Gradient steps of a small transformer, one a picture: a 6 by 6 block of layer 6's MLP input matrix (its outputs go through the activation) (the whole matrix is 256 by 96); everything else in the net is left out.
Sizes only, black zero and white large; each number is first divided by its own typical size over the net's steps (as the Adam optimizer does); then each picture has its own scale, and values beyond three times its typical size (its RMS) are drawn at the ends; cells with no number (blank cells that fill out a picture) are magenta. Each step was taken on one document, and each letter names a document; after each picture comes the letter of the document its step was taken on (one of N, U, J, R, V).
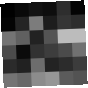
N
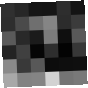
N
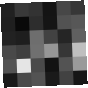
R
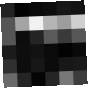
N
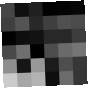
N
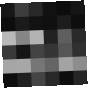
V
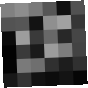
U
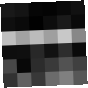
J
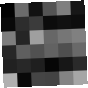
J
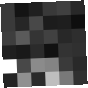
U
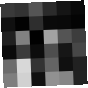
U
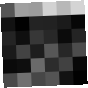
U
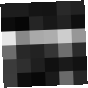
J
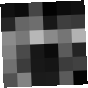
J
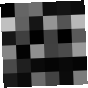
N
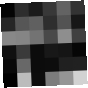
J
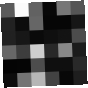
R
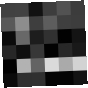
U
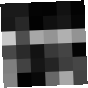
J
